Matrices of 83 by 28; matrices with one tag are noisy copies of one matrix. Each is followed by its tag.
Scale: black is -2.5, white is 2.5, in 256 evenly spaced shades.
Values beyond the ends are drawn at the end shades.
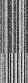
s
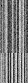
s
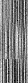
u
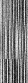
u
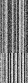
s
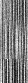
u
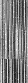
u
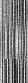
u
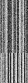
s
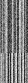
s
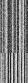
s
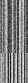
s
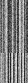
s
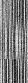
u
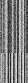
s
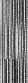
u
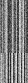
s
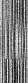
u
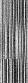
u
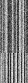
s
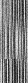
u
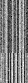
s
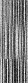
u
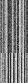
s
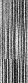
u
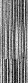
u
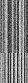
s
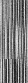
u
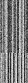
s
